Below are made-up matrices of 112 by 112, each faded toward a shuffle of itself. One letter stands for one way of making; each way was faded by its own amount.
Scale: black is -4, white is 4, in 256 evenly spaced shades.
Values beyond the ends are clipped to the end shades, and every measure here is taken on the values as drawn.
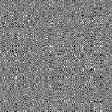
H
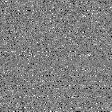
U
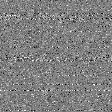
U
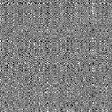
H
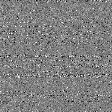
U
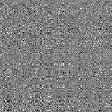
H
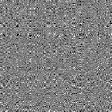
H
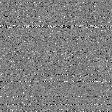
U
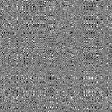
H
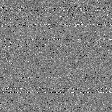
U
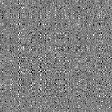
H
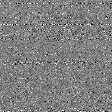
U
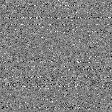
U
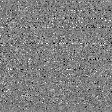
U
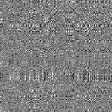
H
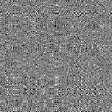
H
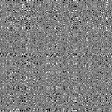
H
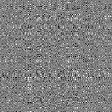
H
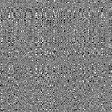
H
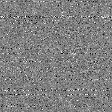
U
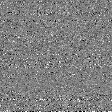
U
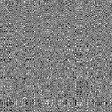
H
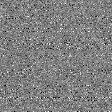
U
